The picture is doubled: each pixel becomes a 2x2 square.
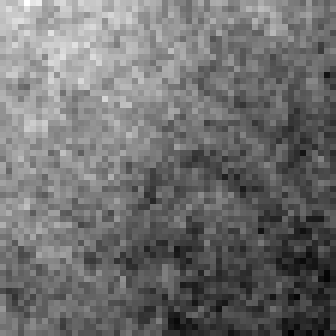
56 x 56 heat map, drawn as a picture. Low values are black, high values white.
Ninth with the highest average: top left. Stripes: none. Slope: up to the top left. Ninth with the lowest average: bottom right. Odd rows or columns: none.
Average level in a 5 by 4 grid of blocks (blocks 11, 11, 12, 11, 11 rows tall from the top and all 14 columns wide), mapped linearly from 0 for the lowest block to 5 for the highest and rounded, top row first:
5 4 3 3 / 4 4 2 1 / 3 3 1 1 / 3 1 1 0 / 2 1 0 0
